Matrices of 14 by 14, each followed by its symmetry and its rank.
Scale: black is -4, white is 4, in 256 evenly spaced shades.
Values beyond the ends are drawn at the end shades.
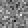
antisymmetric, full rank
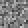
antisymmetric, full rank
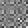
symmetric, rank two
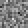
antisymmetric, full rank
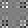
symmetric, rank one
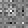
symmetric, rank two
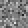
antisymmetric, full rank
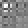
symmetric, rank two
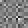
symmetric, rank two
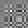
symmetric, rank one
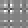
symmetric, rank one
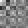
symmetric, rank two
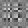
symmetric, rank one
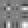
symmetric, rank one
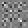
symmetric, rank two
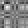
symmetric, rank one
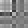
symmetric, rank one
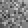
antisymmetric, full rank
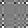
symmetric, rank one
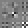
symmetric, rank two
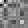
symmetric, rank two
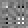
symmetric, rank two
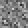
antisymmetric, full rank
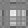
symmetric, rank one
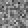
antisymmetric, full rank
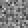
antisymmetric, full rank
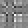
symmetric, rank two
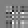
symmetric, rank one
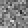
antisymmetric, full rank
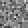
antisymmetric, full rank
